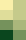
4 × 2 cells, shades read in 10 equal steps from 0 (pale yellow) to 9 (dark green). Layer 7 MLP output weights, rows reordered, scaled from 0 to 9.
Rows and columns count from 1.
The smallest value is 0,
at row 1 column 1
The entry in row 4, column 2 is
5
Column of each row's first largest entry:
2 2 1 1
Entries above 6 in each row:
0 0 0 1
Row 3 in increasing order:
3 5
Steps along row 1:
up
